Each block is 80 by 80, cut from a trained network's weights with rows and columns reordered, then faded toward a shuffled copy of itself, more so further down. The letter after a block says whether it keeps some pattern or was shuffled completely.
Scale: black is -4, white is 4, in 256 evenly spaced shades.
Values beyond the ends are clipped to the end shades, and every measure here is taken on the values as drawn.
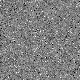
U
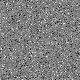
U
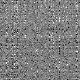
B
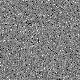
U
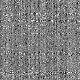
B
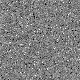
U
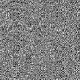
B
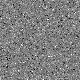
U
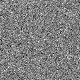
U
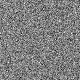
U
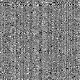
B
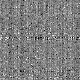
B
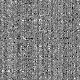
B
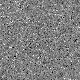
U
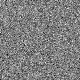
U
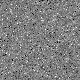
U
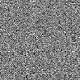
B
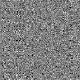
B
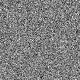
U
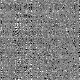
B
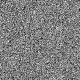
U
